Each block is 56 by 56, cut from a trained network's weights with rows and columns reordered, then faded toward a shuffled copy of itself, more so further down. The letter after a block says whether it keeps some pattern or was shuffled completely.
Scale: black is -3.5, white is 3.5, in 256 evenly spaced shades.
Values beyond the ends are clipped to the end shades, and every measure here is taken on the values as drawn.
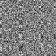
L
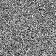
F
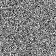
F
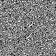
F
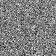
F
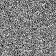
F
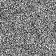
F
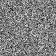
F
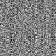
L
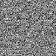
L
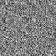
L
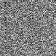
L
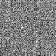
L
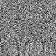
L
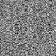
L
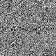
L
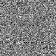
L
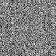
L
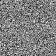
F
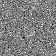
F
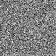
F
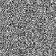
L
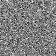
F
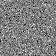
F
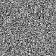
L
